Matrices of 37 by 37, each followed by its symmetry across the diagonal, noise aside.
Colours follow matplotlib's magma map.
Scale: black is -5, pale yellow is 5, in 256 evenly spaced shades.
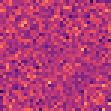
symmetric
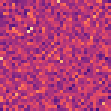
symmetric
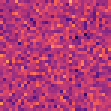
neither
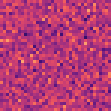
neither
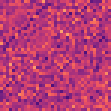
symmetric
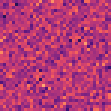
symmetric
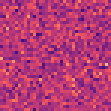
neither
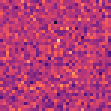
neither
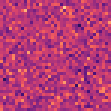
neither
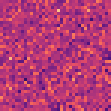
symmetric
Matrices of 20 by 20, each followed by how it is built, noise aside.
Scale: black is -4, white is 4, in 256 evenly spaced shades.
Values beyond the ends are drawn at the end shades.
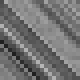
Toeplitz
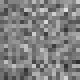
low rank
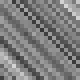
Toeplitz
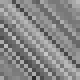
Toeplitz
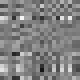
low rank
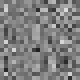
low rank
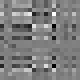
low rank
